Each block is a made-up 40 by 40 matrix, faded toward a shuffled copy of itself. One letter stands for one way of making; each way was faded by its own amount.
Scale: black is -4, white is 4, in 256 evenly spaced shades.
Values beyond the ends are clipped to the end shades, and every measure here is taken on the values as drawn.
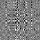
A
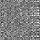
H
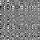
A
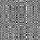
A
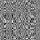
A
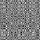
A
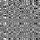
A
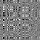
A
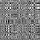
A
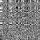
H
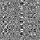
H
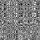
H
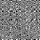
H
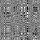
A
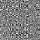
H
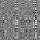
A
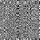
H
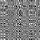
A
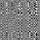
A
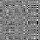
A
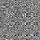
H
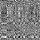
H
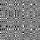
A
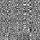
H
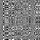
A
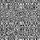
H
